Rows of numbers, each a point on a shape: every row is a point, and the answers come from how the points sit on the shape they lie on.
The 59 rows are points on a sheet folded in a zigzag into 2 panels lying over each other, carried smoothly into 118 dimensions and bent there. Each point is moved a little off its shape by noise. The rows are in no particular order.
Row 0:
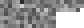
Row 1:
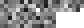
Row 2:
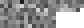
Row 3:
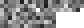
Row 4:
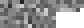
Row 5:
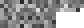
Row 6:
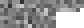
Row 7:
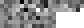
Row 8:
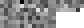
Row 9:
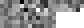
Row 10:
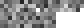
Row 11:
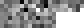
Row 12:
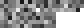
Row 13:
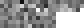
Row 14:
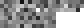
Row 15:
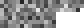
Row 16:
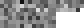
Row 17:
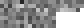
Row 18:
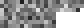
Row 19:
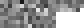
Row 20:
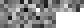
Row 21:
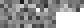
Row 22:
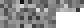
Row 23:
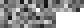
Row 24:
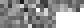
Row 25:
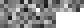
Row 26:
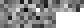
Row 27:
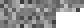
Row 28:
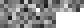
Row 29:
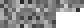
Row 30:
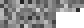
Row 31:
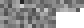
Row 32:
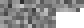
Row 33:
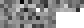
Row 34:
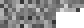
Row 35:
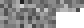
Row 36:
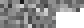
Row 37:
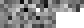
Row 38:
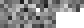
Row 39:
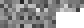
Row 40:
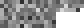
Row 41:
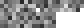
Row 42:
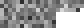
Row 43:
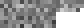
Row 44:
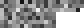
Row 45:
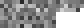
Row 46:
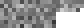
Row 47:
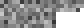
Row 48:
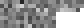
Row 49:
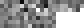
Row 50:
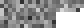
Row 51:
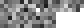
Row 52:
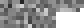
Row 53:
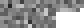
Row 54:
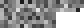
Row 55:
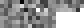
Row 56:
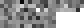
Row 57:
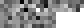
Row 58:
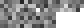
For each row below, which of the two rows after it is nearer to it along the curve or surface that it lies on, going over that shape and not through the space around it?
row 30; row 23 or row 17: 23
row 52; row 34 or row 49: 49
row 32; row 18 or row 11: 11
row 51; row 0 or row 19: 19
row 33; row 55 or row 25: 55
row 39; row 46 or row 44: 46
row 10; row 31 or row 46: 46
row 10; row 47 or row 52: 52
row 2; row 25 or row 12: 25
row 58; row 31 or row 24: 24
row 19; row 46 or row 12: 46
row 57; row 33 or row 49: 33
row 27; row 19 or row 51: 51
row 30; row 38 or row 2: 38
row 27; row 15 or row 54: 54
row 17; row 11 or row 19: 19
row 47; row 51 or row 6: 51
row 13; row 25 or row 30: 25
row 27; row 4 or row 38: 38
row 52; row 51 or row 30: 51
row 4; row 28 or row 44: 28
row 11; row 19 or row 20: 20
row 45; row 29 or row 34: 34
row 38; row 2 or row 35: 2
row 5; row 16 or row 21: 21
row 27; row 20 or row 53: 20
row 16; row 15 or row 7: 7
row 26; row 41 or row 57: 57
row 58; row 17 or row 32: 17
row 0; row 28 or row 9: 9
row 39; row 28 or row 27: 28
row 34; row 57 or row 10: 10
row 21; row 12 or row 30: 12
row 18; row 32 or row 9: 9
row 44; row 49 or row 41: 41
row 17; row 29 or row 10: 10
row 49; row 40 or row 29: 40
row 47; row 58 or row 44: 44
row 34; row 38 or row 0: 38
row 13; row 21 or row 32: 21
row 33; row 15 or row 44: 44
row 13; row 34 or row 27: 34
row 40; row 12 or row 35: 12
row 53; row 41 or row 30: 41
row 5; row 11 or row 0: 11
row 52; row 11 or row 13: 13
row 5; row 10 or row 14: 10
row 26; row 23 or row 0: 23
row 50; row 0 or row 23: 23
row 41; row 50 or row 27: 50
